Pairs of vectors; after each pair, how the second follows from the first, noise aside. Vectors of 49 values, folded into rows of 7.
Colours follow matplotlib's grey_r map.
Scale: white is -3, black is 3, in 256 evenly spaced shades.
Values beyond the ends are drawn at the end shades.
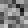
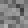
shrunk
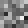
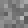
shrunk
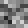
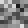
reversed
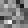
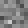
shrunk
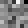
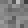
shrunk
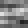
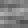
shrunk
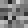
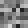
reversed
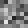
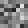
reversed
